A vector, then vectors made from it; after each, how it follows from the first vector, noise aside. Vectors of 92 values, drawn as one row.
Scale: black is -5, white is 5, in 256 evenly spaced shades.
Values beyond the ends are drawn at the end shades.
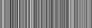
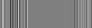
partly zeroed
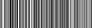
scaled up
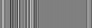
partly zeroed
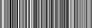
scaled up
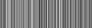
wrapped around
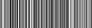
scaled up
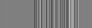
partly zeroed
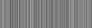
shrunk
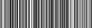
scaled up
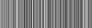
wrapped around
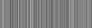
shrunk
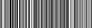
scaled up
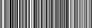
scaled up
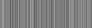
shrunk
